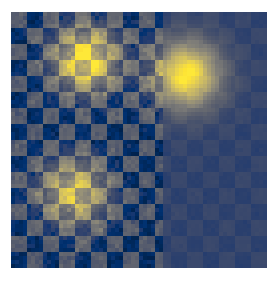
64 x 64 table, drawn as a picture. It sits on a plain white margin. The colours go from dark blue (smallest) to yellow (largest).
Average level on the scale: 30%. Seam: vertical, 60% of the way across, the right part calmer. Histogram: skewed, a long tail of high values. Odd rows or columns: none. Bumps: three.
